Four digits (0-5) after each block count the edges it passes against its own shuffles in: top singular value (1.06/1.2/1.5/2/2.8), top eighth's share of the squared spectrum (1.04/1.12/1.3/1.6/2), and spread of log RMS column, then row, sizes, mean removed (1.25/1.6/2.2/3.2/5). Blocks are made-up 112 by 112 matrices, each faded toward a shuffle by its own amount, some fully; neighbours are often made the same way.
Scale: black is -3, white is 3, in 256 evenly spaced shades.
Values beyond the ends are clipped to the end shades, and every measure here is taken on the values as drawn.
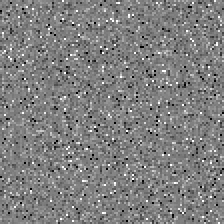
0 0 0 0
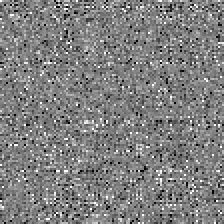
4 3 2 2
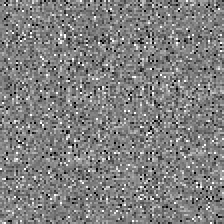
3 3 1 2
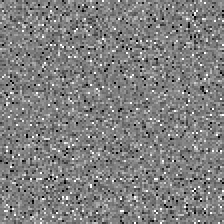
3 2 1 1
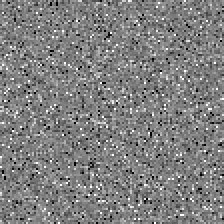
2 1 0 0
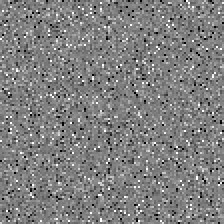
0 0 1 0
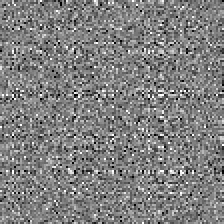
5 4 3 3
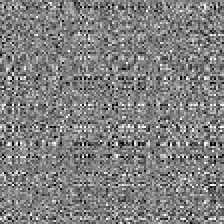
5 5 3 4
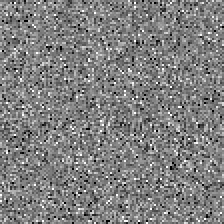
2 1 0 0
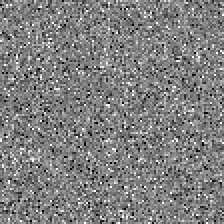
2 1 0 0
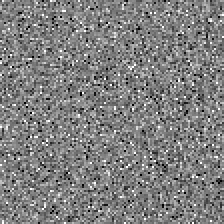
1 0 0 0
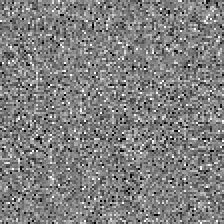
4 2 1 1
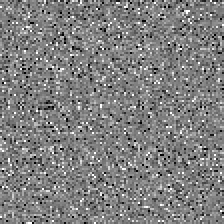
3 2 0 1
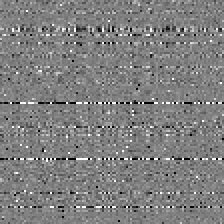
5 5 1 4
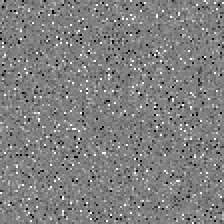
0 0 0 0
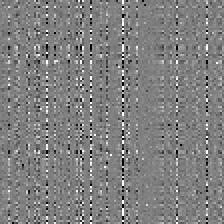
5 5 4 3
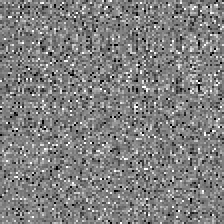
4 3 2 2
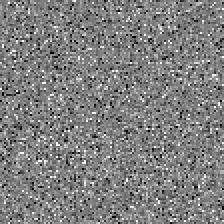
2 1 0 0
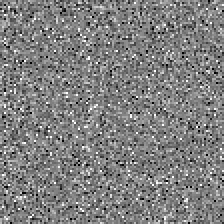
0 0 1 0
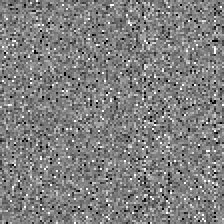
1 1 2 0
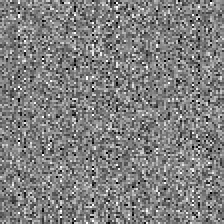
1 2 4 0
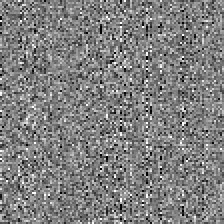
1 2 4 0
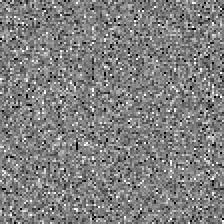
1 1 2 0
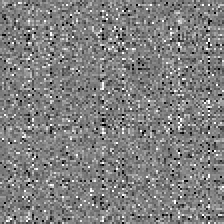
4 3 3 2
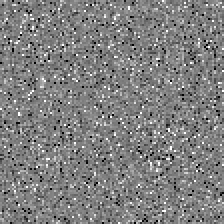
2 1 1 0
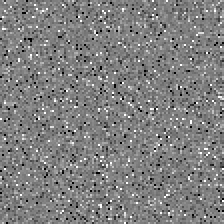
2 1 0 0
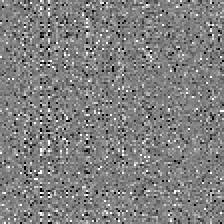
4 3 3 2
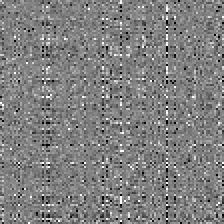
5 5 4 3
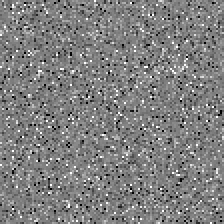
0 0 0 0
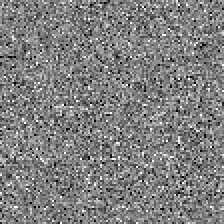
0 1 1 1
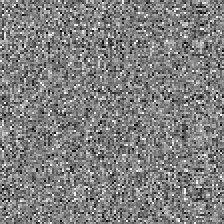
4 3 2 2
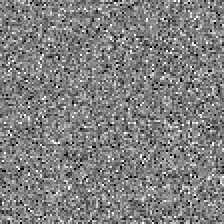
3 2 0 0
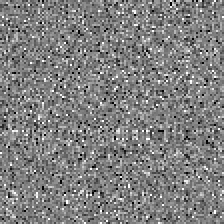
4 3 1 1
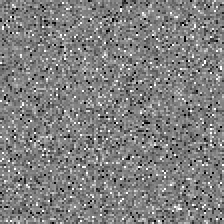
2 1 0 0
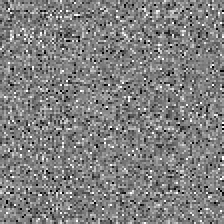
4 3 2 2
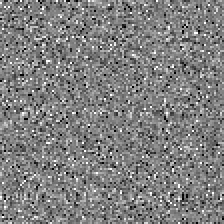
3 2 1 1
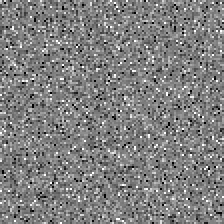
1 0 0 0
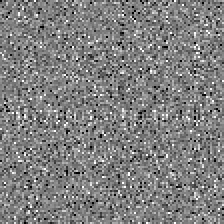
4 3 2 2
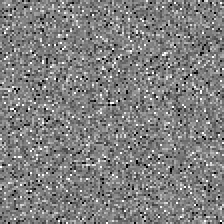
1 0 0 0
